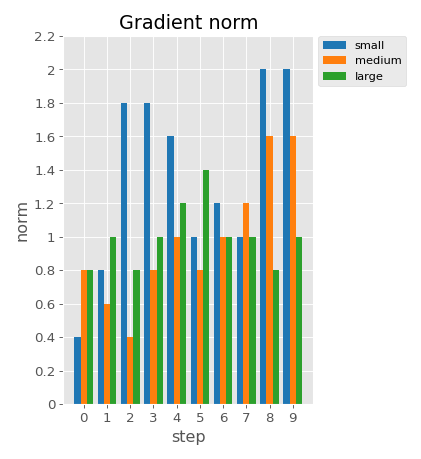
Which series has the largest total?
small
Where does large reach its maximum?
5
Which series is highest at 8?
small
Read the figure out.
Title: Gradient norm
x-axis: step, ticks 0 1 2 3 4 5 6 7 8 9
y-axis: norm, ticks 0 0.2 0.4 0.6 0.8 1 1.2 1.4 1.6 1.8 2 2.2
Legend: small, medium, large
Values:
small: 0.4 0.8 1.8 1.8 1.6 1 1.2 1 2 2
medium: 0.8 0.6 0.4 0.8 1 0.8 1 1.2 1.6 1.6
large: 0.8 1 0.8 1 1.2 1.4 1 1 0.8 1
